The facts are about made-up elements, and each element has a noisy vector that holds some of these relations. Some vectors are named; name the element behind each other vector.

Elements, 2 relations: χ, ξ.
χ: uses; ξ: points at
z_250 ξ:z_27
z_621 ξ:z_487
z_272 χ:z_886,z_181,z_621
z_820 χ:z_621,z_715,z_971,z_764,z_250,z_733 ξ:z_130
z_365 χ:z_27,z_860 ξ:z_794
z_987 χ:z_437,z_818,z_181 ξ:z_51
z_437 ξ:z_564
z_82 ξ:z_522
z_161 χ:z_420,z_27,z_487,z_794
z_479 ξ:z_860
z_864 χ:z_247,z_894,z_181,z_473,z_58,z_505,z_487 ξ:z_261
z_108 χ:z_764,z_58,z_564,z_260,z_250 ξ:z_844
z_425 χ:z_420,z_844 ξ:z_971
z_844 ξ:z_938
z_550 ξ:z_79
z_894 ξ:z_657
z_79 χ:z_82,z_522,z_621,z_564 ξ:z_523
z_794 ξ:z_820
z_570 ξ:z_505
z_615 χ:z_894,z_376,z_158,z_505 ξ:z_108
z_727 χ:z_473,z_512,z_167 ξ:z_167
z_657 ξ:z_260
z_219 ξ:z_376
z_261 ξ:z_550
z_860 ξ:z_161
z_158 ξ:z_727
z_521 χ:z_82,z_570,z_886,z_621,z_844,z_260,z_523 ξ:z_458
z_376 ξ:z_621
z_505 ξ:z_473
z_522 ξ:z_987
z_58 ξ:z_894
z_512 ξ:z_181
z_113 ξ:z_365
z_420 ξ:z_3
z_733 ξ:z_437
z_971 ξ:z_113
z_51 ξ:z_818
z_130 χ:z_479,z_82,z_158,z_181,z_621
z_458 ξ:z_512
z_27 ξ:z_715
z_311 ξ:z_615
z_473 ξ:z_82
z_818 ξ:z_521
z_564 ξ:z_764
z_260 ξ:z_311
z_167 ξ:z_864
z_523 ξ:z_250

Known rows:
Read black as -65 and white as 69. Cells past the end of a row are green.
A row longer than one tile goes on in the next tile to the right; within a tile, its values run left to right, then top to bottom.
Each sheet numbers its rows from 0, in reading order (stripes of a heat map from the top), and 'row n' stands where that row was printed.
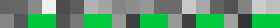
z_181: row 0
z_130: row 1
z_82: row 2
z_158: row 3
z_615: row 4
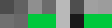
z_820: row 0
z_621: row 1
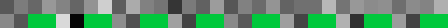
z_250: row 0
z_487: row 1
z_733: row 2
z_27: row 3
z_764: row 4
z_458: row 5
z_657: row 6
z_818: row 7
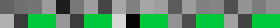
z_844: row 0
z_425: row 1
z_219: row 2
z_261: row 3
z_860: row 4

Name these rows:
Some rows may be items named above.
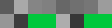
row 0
z_167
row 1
z_844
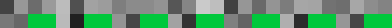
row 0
z_3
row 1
z_621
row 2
z_886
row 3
z_615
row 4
z_3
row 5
z_58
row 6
z_479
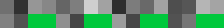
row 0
z_521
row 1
z_987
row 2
z_27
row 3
z_130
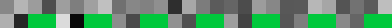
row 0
z_570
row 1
z_376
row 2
z_886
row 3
z_420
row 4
z_108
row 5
z_130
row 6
z_715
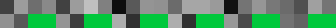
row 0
z_794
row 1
z_727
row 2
z_161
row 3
z_894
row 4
z_365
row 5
z_79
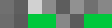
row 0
z_272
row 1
z_564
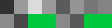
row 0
z_864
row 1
z_564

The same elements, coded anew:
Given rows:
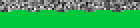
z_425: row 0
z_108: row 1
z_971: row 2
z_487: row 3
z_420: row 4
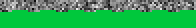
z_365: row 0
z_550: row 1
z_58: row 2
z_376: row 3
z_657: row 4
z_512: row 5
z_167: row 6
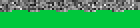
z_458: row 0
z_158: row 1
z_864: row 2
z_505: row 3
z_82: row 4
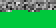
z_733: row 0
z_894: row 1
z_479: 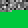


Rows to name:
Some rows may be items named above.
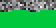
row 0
z_167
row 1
z_365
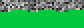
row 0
z_425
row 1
z_158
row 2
z_615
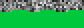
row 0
z_161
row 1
z_794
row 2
z_818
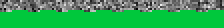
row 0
z_79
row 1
z_3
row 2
z_27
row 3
z_715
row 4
z_727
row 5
z_570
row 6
z_886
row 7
z_376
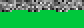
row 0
z_860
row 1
z_818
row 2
z_987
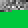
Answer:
z_844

